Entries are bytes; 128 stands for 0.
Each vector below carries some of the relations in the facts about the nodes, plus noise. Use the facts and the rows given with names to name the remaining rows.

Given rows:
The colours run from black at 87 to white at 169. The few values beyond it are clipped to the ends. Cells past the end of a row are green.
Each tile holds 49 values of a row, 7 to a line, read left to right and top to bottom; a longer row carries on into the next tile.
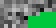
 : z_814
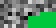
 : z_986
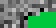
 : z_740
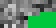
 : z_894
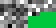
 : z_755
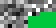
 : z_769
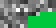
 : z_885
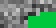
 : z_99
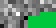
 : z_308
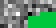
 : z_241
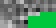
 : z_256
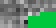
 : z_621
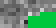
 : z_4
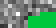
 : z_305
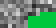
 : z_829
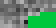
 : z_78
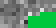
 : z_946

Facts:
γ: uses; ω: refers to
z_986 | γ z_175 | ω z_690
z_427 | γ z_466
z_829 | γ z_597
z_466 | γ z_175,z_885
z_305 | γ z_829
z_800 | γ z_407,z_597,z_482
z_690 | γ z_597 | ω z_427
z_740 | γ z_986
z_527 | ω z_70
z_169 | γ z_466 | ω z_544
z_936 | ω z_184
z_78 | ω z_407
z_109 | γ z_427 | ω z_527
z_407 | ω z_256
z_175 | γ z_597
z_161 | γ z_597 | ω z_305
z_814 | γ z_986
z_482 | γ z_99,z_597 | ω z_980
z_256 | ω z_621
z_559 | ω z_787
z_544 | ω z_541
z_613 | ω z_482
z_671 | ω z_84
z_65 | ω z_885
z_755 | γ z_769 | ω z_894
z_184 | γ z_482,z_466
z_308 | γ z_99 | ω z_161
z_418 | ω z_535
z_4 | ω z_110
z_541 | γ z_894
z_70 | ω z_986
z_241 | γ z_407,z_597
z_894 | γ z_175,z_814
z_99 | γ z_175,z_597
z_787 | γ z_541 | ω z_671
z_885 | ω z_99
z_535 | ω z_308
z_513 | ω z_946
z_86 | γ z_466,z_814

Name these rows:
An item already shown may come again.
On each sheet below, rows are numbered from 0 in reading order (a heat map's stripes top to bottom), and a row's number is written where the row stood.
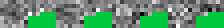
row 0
z_544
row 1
z_671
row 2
z_184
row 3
z_407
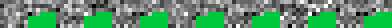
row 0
z_690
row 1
z_787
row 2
z_169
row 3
z_305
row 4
z_169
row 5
z_755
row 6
z_109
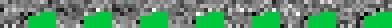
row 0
z_86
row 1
z_527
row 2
z_70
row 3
z_535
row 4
z_427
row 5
z_161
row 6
z_740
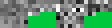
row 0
z_418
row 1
z_597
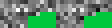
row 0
z_885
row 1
z_175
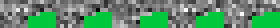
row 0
z_175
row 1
z_814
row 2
z_256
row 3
z_466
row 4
z_305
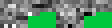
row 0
z_541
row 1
z_482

